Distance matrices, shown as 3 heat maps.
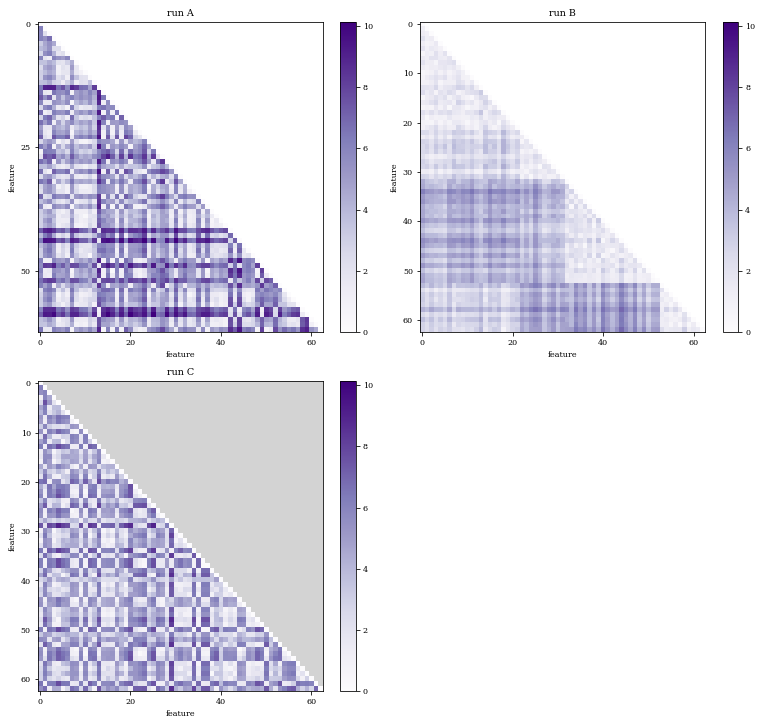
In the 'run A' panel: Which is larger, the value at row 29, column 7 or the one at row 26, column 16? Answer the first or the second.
the second
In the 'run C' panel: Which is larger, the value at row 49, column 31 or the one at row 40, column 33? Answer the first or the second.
the second
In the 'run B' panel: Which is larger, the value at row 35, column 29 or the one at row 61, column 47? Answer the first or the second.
the second
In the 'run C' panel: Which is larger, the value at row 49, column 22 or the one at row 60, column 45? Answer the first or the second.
the first
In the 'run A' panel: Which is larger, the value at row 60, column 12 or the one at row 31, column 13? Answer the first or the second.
the second
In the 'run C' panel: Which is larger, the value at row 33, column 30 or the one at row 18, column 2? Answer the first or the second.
the second
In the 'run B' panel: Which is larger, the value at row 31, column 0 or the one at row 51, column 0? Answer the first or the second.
the second
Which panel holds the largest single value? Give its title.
run A
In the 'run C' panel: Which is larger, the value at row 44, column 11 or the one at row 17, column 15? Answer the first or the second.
the first
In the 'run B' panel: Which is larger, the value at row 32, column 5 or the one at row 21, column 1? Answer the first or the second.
the first
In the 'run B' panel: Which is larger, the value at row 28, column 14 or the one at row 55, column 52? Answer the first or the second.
the second
